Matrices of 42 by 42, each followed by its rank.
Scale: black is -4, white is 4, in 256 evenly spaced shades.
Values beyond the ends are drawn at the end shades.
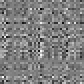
three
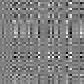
two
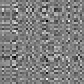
three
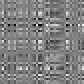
two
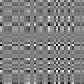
one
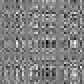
three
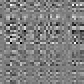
three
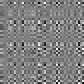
two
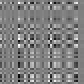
one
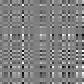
one
